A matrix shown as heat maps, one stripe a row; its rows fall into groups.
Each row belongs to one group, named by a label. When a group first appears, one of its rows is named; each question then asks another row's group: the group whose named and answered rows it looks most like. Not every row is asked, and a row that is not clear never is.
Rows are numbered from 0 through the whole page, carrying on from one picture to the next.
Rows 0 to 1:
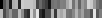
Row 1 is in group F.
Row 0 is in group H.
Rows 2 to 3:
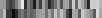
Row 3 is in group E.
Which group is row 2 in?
E
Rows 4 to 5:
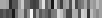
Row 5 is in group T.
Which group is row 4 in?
E
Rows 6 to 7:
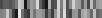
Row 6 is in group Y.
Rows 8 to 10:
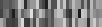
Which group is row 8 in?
Y
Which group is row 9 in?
T
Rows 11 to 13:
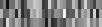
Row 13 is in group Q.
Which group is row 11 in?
Y
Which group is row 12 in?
F
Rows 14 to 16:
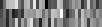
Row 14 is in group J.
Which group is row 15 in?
T
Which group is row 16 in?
T
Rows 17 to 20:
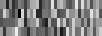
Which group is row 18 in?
H
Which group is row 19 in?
Y
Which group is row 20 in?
Q
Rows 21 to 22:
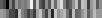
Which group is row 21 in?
T
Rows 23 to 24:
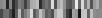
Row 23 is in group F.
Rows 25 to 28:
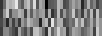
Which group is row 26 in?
Y
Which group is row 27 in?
T
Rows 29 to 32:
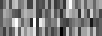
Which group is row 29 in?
Q
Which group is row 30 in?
H
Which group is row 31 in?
J
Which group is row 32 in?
H
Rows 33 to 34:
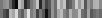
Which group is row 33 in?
F
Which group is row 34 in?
J
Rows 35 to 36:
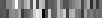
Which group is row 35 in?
J
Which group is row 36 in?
Y
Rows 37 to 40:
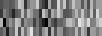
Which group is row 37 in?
Y
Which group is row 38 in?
T
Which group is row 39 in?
Q
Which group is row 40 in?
T
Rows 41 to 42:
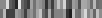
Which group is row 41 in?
F
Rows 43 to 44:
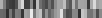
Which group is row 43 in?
E
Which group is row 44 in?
T
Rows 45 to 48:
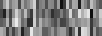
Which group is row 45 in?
H
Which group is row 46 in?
Q
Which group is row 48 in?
F
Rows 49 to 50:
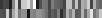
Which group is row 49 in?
H
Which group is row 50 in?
Q
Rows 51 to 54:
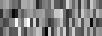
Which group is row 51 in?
H
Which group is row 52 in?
T
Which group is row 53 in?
J
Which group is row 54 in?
Y
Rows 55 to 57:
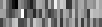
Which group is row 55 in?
E
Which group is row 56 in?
E
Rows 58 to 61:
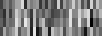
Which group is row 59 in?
Q
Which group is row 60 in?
J
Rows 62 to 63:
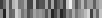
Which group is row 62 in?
Q
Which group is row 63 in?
Q
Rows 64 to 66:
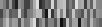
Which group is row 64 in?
F
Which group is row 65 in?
Y
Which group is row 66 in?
H
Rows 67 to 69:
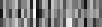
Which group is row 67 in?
J
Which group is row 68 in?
H
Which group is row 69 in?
J
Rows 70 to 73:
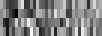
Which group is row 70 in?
E
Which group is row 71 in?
E
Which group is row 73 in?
F
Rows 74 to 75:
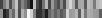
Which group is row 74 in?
Q
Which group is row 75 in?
H
